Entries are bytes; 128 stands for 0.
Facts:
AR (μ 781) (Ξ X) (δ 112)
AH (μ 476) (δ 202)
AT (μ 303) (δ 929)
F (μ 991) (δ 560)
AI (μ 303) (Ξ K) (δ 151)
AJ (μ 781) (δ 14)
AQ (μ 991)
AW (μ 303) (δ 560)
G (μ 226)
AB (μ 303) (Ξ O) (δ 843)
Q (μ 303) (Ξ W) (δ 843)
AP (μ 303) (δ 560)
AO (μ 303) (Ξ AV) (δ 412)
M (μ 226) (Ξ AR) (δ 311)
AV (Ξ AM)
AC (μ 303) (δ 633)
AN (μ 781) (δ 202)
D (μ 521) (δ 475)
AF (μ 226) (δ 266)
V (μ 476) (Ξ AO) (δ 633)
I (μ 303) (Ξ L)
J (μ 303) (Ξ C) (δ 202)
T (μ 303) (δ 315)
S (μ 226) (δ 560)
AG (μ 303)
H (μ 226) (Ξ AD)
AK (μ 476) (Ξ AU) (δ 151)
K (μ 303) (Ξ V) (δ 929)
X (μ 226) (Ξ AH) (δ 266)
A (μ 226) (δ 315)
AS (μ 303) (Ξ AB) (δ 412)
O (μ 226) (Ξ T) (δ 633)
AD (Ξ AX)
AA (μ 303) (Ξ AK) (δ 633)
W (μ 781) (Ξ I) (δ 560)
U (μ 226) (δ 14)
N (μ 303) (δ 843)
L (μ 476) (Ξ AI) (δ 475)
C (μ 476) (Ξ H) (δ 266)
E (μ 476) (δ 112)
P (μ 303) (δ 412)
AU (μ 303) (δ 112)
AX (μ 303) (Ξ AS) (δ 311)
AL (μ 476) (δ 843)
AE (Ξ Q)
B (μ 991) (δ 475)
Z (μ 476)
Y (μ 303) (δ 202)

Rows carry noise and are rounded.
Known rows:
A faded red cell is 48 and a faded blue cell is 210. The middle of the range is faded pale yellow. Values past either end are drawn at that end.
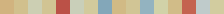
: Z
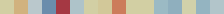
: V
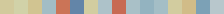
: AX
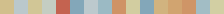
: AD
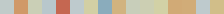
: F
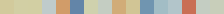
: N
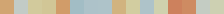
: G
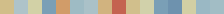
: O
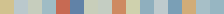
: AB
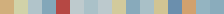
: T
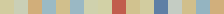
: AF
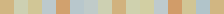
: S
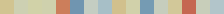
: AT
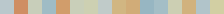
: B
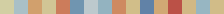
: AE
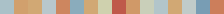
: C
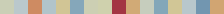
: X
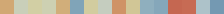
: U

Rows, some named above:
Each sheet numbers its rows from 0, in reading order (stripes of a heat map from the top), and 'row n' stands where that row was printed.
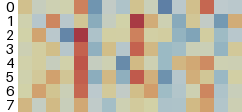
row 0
AT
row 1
X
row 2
V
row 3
AH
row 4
AQ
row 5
AK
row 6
E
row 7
A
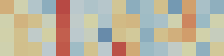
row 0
T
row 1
E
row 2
AQ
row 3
AH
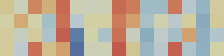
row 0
AR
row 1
L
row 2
AI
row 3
M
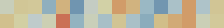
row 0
AC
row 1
AG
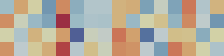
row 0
D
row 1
AM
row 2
Q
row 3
AJ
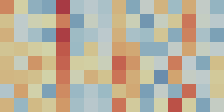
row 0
AV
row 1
AT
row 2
AO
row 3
AL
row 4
W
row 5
AN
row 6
D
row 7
H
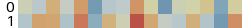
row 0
AU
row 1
C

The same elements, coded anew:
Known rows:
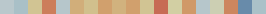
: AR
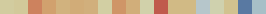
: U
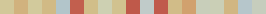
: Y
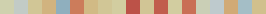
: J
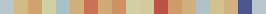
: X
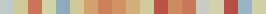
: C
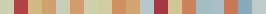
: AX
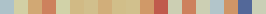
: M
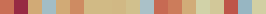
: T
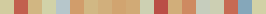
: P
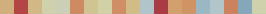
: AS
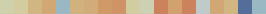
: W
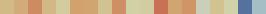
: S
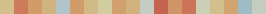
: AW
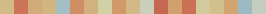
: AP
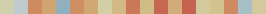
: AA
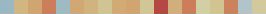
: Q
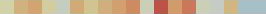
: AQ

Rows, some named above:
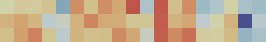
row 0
AH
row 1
A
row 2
F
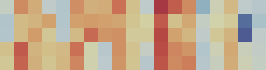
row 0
L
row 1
H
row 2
X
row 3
AB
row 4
AB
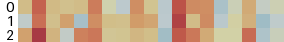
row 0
AB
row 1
I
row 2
AO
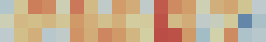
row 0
AT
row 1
G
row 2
D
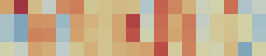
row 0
AO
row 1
AK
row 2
AK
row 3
AE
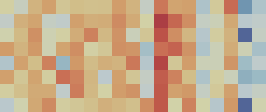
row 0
AJ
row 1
B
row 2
AF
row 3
V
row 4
AU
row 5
O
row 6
AC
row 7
M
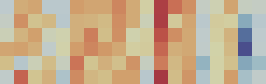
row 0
B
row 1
AD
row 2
AF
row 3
A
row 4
AN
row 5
I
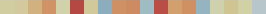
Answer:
AI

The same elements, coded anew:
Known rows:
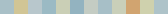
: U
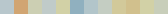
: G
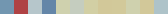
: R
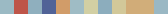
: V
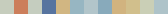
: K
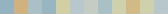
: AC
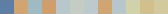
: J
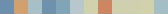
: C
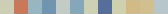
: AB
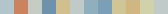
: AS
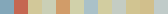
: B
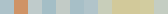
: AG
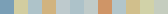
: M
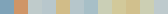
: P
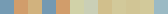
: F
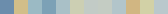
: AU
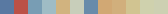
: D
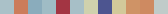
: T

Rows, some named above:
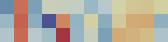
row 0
AN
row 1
V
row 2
AO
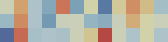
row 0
O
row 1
AX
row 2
AE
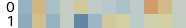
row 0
A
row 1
Q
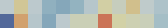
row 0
X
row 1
AK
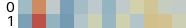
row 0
I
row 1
AH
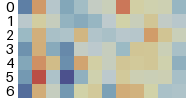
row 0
AK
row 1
X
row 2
A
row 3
AJ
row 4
F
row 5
AD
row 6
W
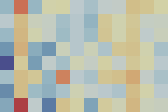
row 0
Y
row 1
H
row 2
H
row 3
AJ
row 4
AR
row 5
S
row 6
AU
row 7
L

